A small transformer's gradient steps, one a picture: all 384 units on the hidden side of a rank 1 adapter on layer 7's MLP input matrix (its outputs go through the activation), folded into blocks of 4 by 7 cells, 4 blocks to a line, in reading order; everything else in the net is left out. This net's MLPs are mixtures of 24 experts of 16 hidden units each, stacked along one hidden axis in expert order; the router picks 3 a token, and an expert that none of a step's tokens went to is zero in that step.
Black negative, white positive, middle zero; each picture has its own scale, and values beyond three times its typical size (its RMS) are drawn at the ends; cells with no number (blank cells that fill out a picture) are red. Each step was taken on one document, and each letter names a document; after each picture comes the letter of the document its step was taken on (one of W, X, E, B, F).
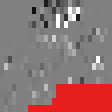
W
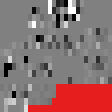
W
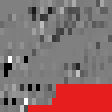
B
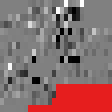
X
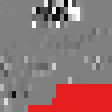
W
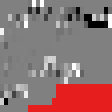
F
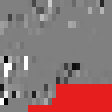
B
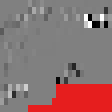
F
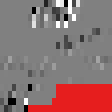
W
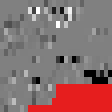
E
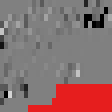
F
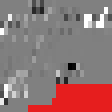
F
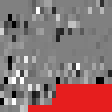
B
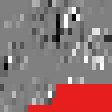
X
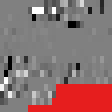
B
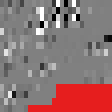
W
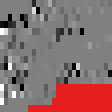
B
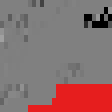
F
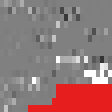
E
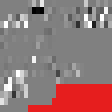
F
